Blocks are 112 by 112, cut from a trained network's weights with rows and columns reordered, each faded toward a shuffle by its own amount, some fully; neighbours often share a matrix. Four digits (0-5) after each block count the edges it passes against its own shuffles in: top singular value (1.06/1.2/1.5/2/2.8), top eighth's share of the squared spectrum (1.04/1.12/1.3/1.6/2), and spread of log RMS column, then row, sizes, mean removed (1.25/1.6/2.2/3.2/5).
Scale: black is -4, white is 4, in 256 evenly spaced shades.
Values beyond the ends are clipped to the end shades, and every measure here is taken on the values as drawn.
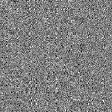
4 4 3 2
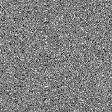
3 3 1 1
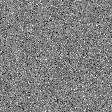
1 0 0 0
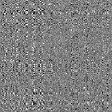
4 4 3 3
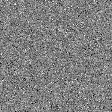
0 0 0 0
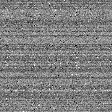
4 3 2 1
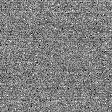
2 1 0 0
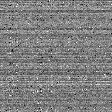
4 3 2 2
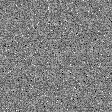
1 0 0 0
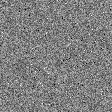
0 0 0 0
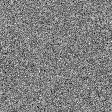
0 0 0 0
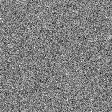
0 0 0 0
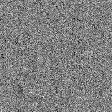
3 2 0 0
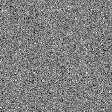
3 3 1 2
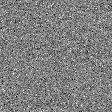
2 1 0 0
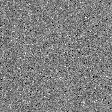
1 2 0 1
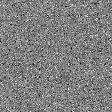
1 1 0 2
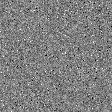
1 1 0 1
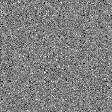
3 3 1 2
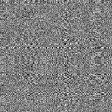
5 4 2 3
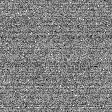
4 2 0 1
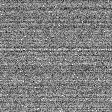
4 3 0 2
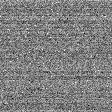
3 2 0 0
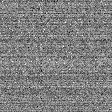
4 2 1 1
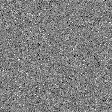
1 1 0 0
